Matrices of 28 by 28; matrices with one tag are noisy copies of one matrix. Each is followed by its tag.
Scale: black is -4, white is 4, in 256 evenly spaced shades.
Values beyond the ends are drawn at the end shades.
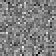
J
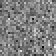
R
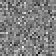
J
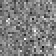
R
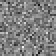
J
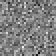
J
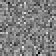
J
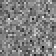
R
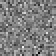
J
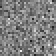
R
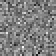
J
